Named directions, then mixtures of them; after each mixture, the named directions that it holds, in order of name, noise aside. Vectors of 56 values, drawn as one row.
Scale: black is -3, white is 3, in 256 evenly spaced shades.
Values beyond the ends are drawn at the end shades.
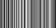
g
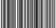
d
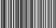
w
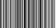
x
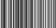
w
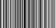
x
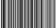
d, w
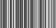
w, x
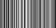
g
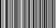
d, w, x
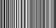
g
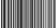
d, w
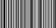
g, w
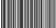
d, w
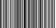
x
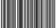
d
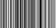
w, x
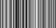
d, g, w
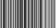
d, w, x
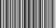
w, x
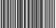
d, x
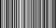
d, g, w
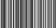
w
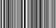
d, g, x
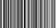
d, g, x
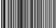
d, w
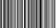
d, g, x
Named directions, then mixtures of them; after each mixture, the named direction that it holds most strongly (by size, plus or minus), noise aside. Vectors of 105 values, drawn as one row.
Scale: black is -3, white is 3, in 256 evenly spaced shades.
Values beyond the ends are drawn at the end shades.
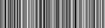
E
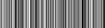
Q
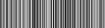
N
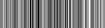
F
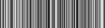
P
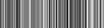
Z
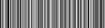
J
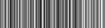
E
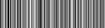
J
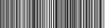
N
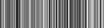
Z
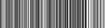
Z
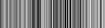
N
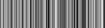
P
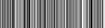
Q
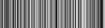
P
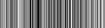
F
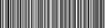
J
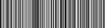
N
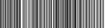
E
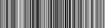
F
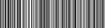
E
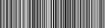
N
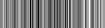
F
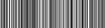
J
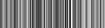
F
